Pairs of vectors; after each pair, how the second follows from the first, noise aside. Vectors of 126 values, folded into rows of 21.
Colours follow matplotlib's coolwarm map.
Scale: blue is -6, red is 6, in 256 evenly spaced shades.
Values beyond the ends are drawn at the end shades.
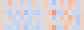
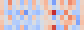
scaled up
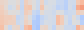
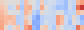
scaled up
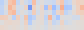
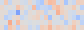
shuffled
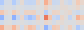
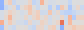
shuffled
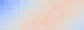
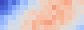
scaled up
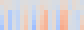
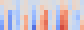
scaled up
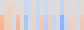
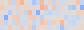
shuffled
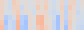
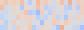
shuffled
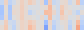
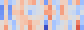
scaled up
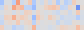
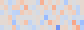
shuffled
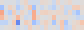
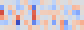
scaled up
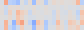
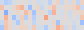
shuffled
